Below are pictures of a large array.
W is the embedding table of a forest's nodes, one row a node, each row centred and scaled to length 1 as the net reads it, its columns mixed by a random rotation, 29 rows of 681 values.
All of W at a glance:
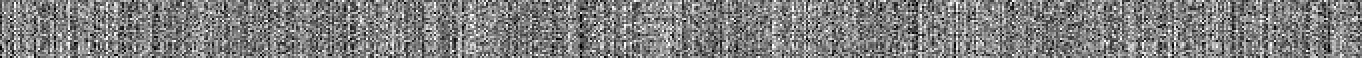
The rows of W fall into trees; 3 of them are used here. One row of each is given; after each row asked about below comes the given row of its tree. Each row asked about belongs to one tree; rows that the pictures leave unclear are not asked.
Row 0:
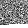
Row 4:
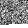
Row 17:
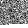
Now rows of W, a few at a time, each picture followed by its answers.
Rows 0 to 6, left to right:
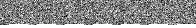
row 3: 4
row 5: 4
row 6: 17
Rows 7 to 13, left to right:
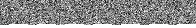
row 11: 0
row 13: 4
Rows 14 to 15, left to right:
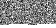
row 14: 4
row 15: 0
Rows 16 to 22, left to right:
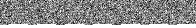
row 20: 0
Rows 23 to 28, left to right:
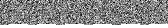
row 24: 4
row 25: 17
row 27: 0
